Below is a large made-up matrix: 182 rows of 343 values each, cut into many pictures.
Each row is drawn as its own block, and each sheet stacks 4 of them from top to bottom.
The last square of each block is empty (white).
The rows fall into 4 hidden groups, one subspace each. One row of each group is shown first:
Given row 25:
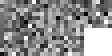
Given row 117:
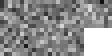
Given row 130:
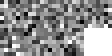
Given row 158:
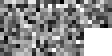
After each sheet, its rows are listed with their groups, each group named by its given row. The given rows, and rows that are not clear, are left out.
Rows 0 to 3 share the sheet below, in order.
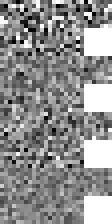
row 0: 158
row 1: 25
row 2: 117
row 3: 130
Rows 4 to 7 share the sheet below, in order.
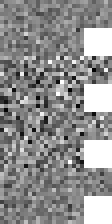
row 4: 25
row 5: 158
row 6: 117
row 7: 117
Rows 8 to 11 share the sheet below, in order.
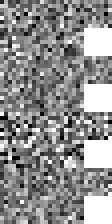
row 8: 130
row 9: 117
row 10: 130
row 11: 117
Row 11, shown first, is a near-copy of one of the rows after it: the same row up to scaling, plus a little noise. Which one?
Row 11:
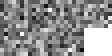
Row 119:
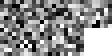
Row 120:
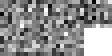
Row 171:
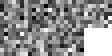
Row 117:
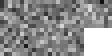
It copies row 171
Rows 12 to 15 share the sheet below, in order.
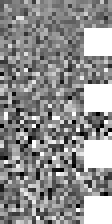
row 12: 25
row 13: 130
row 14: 130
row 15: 158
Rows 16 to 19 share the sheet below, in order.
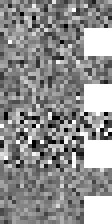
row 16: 117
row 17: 158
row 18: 130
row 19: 158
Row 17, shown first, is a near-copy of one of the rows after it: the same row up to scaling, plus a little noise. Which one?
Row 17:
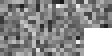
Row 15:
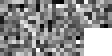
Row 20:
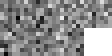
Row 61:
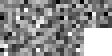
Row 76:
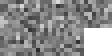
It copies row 15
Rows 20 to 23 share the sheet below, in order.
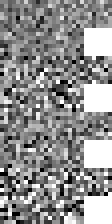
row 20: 158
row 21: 158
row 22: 25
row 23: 130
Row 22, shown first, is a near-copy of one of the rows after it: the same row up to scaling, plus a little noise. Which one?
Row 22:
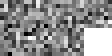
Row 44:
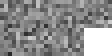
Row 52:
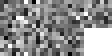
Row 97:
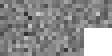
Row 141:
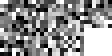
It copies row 44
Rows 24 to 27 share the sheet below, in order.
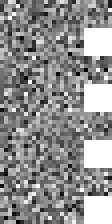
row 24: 117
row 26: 25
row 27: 130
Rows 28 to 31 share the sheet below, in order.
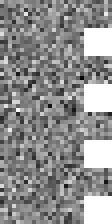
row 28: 130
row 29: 130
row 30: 117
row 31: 130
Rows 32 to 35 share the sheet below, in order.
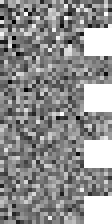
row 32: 130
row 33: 25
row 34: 158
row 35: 130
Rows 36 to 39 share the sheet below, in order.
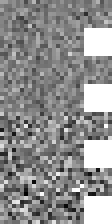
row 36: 25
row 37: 117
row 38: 130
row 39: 117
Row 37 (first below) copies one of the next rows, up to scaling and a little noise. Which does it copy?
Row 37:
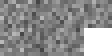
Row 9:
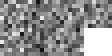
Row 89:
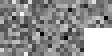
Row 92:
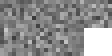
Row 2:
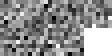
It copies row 9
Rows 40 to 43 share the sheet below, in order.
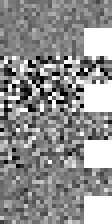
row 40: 130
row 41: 117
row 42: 130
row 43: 25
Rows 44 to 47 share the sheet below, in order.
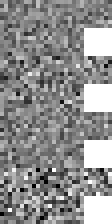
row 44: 25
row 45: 158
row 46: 130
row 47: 117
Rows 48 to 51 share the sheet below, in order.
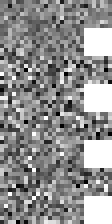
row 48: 117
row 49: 130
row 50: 117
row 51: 25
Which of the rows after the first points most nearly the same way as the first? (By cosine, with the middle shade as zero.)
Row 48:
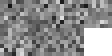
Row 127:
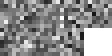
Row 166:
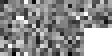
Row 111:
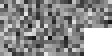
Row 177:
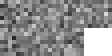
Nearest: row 127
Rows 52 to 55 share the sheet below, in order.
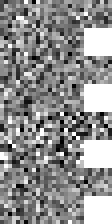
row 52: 25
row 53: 158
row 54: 158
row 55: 25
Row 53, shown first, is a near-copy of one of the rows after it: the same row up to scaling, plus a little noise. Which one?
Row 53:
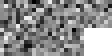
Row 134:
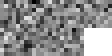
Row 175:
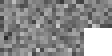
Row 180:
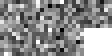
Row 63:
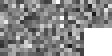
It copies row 134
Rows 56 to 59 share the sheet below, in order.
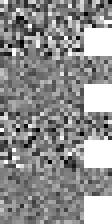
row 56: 25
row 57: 158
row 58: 130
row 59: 117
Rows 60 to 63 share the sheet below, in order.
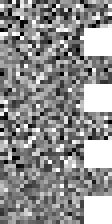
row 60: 117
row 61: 158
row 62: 130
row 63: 158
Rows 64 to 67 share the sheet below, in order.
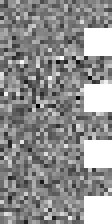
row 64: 130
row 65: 158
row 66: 117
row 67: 117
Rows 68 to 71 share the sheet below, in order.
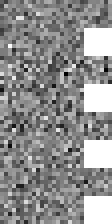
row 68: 25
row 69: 130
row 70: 117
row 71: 25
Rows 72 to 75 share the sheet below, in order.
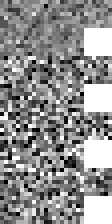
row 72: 117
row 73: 117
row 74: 130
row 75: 158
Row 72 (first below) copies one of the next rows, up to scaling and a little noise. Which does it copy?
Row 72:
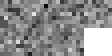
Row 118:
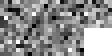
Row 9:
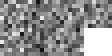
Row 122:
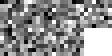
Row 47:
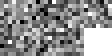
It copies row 118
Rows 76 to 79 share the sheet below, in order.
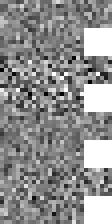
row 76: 158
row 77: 117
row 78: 158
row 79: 130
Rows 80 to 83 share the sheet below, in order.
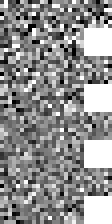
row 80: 130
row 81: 130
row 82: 158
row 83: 130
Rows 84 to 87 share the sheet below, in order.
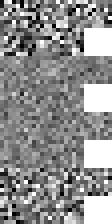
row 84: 117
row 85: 117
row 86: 130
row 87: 130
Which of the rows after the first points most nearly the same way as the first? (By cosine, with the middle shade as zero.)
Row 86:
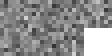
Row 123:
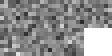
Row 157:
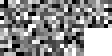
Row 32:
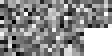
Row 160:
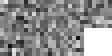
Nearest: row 157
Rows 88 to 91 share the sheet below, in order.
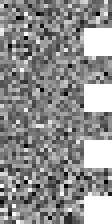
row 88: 25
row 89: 117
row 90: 25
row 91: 130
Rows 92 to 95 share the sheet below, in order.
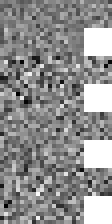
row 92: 117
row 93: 158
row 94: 117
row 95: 158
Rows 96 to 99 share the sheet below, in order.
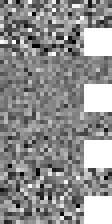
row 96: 117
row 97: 25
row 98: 25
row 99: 158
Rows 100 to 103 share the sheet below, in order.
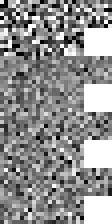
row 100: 130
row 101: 25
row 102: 158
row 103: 117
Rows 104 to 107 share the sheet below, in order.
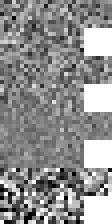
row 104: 117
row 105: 130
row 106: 158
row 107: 117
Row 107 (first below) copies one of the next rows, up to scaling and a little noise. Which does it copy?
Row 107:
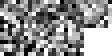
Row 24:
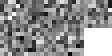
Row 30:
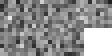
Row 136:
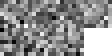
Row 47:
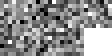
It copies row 136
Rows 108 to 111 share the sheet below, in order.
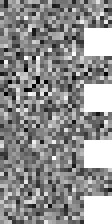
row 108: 130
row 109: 25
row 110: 130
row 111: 25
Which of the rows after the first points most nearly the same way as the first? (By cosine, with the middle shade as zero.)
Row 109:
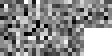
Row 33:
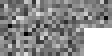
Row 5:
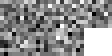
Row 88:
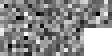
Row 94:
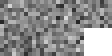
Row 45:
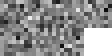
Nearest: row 33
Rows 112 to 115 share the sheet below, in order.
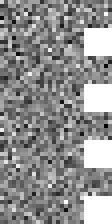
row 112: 130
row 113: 158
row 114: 130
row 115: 117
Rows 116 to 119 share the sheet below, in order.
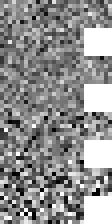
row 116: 117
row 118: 117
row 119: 117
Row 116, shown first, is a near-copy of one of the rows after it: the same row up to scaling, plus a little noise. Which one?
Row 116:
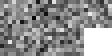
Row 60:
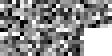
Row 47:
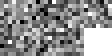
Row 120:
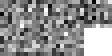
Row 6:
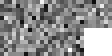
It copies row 47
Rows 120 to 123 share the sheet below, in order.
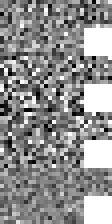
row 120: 117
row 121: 117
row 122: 117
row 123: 130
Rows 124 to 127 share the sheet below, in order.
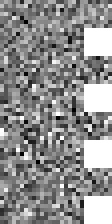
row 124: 117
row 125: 130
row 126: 158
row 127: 158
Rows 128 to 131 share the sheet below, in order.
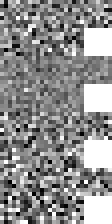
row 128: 130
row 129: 25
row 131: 117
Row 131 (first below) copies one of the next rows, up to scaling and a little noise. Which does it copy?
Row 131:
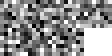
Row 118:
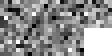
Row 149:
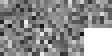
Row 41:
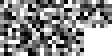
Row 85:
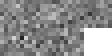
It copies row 41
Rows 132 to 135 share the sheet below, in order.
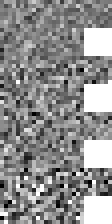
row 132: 158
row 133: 117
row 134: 158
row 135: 158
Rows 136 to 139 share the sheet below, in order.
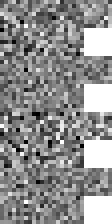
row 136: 117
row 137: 25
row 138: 158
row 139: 25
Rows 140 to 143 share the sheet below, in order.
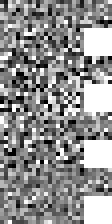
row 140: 25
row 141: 25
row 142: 117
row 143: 25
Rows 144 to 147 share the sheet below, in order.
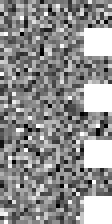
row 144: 117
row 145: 130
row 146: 25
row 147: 158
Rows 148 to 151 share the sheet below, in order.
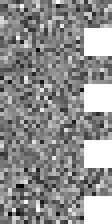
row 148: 158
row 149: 117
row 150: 130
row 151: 25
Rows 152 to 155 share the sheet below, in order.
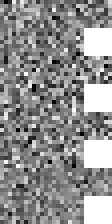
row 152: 117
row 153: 130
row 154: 130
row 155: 25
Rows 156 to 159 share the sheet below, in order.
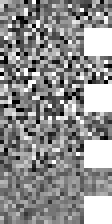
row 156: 25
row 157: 130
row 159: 158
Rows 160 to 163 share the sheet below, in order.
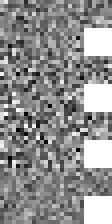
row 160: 25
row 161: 130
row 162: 25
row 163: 158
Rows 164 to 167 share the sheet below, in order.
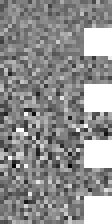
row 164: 117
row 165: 117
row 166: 25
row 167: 25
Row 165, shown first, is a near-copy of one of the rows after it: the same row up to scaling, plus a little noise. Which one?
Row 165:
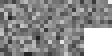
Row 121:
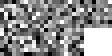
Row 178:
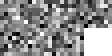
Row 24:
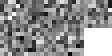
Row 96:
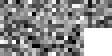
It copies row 121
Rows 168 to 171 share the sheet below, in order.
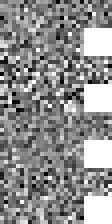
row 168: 158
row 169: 130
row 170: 130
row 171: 117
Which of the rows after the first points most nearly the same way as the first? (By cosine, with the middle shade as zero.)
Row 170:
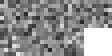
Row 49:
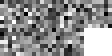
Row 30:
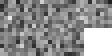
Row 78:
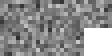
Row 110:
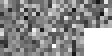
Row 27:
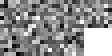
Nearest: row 49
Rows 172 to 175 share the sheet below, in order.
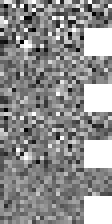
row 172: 158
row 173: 158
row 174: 158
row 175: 158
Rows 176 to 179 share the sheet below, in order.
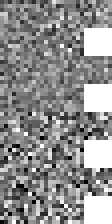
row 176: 158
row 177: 130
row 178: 117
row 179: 25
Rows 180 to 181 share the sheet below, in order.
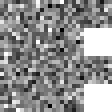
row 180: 158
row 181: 130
